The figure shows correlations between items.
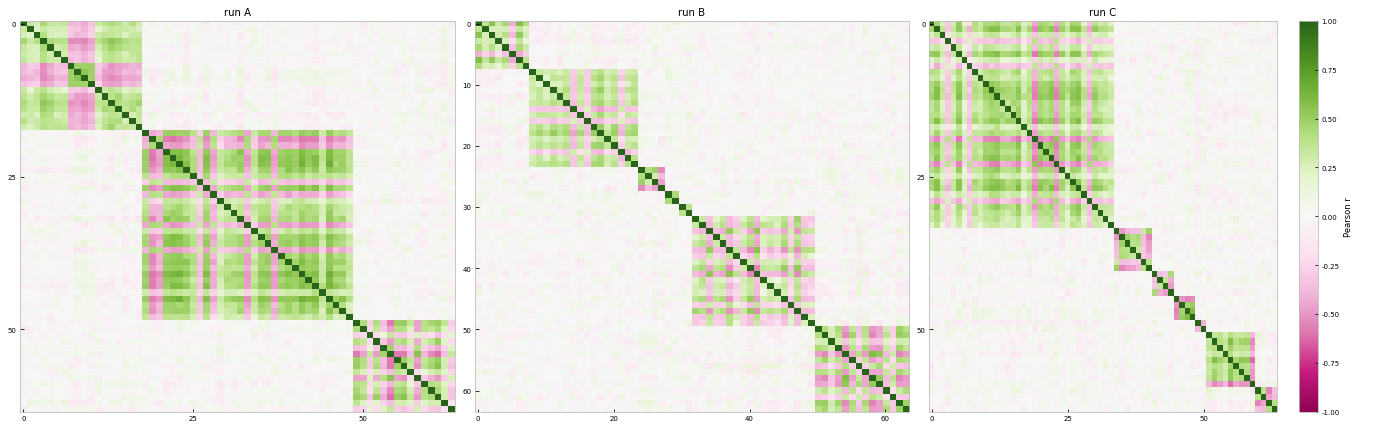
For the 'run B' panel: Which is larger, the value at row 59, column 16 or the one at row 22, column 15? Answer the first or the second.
the second
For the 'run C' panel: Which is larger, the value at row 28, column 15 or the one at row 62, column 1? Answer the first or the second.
the first
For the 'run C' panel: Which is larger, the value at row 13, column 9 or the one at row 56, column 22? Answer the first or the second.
the first
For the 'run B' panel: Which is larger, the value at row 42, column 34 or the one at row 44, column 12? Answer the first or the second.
the second
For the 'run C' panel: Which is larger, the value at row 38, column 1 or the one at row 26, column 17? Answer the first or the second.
the second
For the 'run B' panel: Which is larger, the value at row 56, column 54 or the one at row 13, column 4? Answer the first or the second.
the first
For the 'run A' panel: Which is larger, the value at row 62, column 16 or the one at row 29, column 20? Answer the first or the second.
the first
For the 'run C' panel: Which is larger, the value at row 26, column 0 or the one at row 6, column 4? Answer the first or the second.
the first
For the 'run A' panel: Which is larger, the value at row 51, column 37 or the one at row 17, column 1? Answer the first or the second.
the second
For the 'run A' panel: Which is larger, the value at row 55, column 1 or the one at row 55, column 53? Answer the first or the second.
the first
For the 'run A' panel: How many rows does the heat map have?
64
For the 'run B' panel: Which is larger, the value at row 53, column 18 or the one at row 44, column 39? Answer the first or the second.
the second
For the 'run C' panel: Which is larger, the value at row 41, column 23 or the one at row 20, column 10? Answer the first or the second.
the second
